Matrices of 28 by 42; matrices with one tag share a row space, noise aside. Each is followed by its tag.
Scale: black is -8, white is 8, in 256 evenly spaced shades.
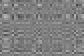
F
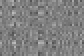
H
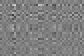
H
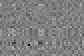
H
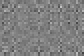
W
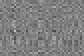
H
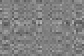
F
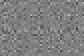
W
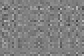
W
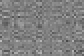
F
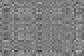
F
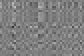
H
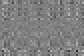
W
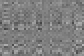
F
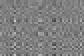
H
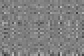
W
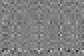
W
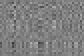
H
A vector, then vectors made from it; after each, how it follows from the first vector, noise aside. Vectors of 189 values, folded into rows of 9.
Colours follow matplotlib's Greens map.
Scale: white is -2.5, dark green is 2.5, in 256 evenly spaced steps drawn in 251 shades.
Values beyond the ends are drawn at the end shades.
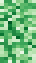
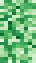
copied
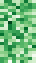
copied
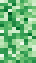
wrapped around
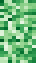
negated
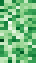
negated
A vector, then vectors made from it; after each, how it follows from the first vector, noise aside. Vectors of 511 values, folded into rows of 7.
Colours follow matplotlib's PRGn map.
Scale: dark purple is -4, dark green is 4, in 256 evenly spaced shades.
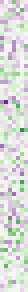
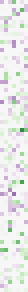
partly zeroed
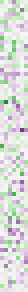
negated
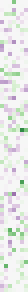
partly zeroed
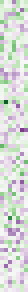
negated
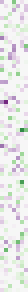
partly zeroed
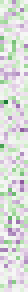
negated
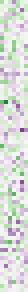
negated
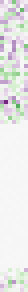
partly zeroed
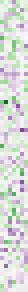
negated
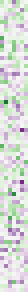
negated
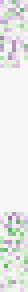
partly zeroed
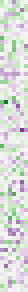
negated
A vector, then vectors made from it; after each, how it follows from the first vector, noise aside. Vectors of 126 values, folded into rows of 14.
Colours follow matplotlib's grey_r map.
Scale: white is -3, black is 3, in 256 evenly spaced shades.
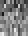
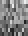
reversed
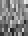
reversed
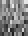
reversed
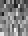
copied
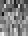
copied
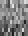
reversed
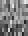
reversed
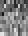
copied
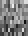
reversed
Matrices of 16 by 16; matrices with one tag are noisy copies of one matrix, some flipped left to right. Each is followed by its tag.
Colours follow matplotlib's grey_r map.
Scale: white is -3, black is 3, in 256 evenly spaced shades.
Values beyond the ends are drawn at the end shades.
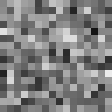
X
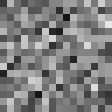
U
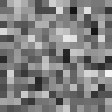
X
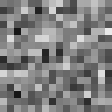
X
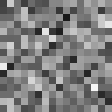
U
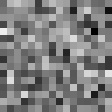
X
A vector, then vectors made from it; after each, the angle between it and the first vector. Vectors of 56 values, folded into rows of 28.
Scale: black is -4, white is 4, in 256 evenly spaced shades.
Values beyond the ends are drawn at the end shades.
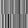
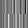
partly opposed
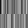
partly opposed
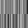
partly aligned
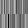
partly aligned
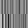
nearly parallel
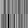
partly aligned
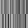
nearly parallel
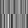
nearly opposite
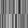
orthogonal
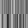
partly aligned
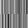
nearly parallel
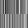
partly opposed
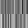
partly aligned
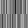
orthogonal
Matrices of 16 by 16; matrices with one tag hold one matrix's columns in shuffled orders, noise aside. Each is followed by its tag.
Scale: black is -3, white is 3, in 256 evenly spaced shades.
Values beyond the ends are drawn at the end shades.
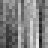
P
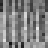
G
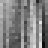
P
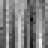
P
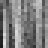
P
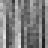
P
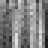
P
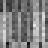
G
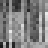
G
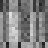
G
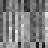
G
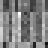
G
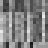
G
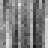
P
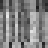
G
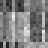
G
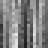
P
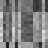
G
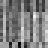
G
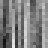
P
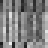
G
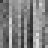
P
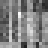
G
